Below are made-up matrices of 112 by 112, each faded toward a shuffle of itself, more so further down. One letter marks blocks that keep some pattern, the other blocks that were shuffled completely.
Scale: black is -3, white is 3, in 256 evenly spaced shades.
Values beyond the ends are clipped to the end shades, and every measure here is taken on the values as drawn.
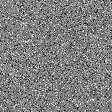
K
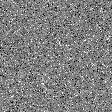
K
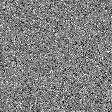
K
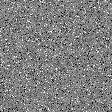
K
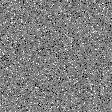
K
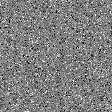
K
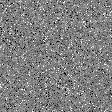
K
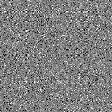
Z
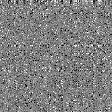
Z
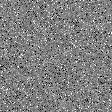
K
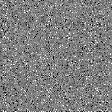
Z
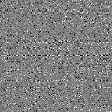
Z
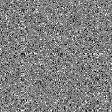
Z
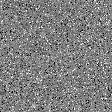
K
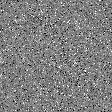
K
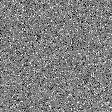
K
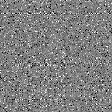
Z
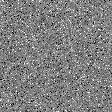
K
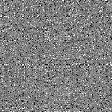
Z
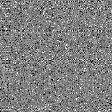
Z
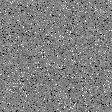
K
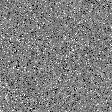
K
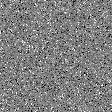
K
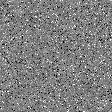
K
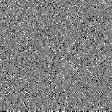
Z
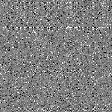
Z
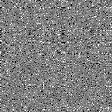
Z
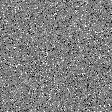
K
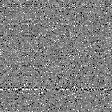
Z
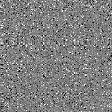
Z
